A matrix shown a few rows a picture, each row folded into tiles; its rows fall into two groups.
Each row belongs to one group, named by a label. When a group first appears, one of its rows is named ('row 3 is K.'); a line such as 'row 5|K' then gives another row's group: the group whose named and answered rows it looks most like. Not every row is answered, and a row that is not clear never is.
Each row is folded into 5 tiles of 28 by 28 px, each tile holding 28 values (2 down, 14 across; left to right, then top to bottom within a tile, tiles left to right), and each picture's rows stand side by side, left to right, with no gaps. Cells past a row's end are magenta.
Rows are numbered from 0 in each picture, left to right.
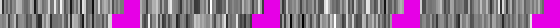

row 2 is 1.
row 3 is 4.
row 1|1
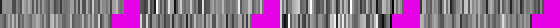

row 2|1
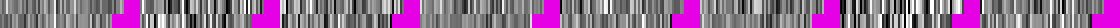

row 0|1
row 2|1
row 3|4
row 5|4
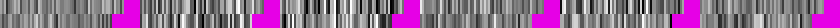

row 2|1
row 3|4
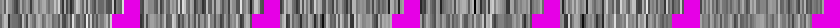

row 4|1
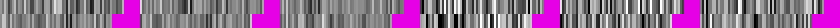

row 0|4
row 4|4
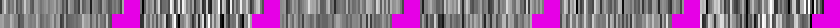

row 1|4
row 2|1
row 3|1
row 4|4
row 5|1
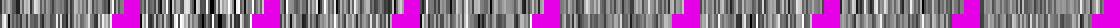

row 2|1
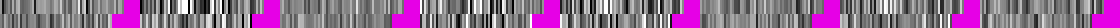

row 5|1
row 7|1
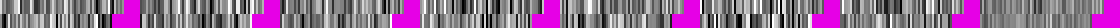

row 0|1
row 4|1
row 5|4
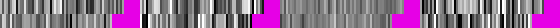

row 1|1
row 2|1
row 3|4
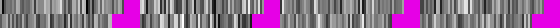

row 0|4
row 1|1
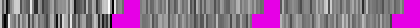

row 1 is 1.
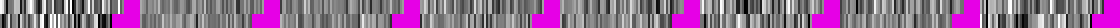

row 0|1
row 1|1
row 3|4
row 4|1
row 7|1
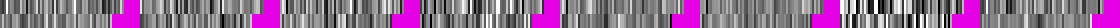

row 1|4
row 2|1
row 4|1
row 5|1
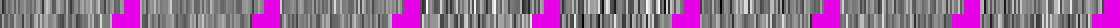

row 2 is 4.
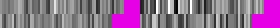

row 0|1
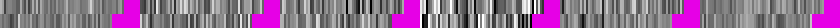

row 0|4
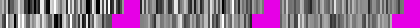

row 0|1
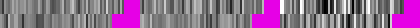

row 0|1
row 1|4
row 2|4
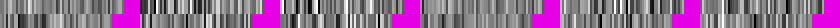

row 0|1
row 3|1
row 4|4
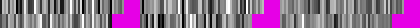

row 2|1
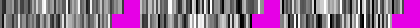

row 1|1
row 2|4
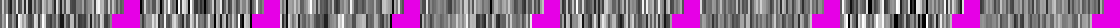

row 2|1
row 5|4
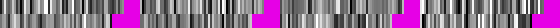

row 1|4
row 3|1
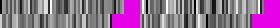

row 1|1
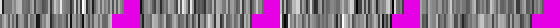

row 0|4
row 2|1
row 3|1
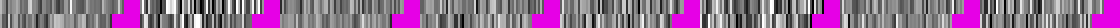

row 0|1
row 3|1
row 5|1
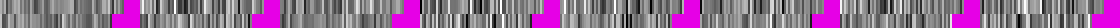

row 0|1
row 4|4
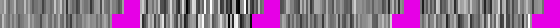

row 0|4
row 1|1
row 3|4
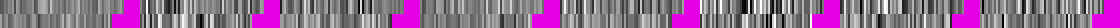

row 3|4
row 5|4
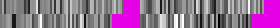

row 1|1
